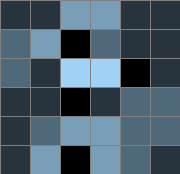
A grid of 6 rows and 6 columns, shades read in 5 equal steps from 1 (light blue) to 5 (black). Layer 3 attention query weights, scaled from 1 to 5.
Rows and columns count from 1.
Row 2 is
3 2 5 3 4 4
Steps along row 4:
same up down down same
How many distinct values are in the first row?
2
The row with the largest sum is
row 4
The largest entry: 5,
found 4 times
